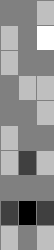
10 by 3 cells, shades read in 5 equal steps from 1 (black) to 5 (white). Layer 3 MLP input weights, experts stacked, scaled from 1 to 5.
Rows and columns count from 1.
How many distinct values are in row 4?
2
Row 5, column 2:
3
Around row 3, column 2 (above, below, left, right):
3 4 4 3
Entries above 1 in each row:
3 3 3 3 3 3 3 3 2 3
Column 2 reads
3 3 3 4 3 3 2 3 1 3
